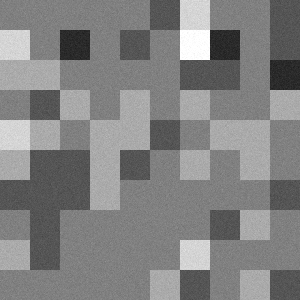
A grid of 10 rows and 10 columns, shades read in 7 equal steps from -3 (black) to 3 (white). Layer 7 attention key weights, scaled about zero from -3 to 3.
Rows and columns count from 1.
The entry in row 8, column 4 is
0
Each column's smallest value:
-1 -1 -2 0 -1 -1 -1 -2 0 -2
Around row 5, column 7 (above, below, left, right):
1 1 -1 1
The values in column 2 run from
-1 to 1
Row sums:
0 -1 -2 3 6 1 -3 -1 2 0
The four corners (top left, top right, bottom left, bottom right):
0 -1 0 -1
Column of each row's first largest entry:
7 7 1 3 1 1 4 9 7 6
